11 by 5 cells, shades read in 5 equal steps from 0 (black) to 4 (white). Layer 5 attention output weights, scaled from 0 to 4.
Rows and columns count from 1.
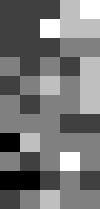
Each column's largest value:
2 3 4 4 4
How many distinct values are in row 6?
3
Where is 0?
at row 8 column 1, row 10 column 1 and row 10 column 2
